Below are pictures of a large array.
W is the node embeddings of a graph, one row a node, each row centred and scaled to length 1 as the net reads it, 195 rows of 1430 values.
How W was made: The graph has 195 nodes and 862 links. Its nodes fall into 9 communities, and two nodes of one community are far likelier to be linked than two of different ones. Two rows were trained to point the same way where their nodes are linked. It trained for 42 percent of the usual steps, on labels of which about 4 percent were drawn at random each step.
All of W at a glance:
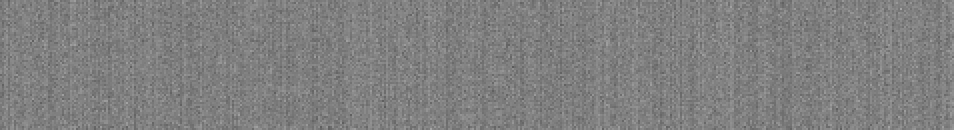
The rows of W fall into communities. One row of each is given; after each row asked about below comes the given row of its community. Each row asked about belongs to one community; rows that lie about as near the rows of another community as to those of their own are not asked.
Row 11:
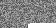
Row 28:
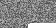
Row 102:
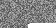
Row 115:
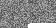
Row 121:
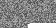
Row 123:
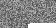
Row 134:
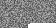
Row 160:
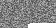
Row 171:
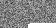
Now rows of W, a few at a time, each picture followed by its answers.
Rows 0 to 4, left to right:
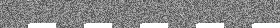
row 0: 11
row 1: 121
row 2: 11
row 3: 134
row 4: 102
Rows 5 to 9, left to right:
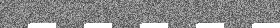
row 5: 171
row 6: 121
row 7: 11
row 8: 134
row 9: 123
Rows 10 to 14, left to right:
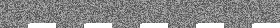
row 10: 121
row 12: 28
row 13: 11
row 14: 160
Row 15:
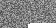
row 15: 160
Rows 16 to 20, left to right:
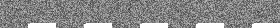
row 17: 123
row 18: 160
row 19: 115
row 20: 121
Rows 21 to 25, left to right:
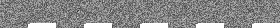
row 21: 171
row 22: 115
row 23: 11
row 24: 160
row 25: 11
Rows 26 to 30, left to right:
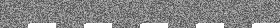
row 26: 28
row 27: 160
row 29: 134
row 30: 171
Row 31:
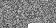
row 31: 121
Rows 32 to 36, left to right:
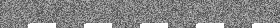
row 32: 160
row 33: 160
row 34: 123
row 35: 115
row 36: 121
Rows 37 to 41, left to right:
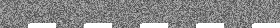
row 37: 121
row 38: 115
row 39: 11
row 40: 134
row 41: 123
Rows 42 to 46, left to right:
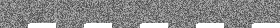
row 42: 171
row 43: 171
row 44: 123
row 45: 134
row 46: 115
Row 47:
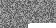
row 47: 121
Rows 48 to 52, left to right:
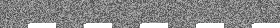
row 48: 102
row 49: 160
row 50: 171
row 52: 160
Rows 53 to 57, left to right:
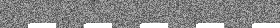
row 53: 115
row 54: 160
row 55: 171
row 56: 28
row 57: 28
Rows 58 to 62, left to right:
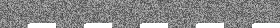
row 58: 115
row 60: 115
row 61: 28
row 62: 115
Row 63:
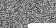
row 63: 160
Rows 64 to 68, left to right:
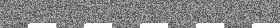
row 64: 121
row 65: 28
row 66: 28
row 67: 121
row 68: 121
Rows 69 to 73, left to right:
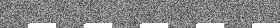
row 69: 160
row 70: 123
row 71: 134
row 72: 115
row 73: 28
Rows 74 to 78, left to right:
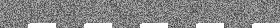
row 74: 171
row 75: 123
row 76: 123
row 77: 11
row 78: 11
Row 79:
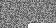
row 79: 28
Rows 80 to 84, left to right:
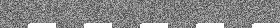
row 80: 115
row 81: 160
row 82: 28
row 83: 11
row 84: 11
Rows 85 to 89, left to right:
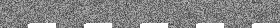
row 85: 102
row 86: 11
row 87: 102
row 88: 28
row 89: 121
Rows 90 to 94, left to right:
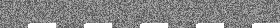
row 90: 123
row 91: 102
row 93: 134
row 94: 11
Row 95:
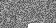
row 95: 28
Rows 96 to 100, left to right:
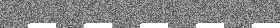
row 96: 160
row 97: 123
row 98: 102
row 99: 123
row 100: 121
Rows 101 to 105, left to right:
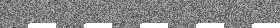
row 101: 123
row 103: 134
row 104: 171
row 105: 123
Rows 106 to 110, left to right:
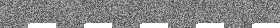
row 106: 134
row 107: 134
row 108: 134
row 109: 123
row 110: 102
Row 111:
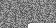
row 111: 28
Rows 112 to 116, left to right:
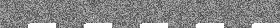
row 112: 121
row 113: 11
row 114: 134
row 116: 115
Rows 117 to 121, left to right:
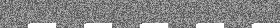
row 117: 123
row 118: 28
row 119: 160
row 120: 28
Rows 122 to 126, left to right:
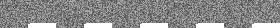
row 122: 11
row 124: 28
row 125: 160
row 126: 123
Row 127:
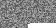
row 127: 160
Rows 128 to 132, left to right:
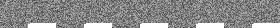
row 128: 134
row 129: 171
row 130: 121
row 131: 102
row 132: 171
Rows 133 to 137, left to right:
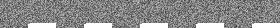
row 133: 102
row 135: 121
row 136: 11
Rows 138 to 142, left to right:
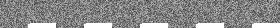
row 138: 123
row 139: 11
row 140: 160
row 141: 134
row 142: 121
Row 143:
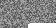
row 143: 121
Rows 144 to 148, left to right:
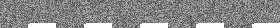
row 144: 28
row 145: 11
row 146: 123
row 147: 171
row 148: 102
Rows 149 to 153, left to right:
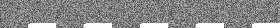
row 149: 102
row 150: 115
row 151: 11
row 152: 115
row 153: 171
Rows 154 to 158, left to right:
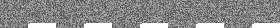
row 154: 102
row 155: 123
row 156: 115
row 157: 115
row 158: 123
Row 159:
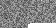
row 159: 123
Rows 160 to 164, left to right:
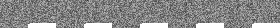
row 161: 28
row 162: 11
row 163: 11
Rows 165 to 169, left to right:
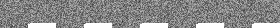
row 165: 11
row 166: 123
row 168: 102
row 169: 134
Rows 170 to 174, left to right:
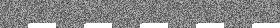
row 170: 123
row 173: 160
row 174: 102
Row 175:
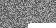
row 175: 123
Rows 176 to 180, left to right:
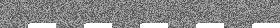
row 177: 121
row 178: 28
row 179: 115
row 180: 171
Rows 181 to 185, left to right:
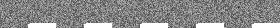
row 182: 134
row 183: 134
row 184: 102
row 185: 123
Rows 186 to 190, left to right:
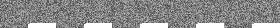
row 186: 102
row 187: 115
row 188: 160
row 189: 11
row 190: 121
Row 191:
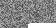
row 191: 121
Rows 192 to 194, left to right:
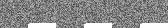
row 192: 11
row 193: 102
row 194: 11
